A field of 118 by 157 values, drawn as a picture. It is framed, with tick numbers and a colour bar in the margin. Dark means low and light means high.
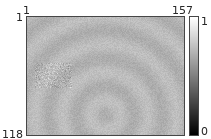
Overall the values sit about 70% of the way up the scale. No single row or column stands out from its neighbours. An odd patch, rougher than its surroundings, sits in the middle left. Rings spread out from the bottom middle. No overall slope runs across the table. The middle left is the roughest part. The histogram is bell-shaped.
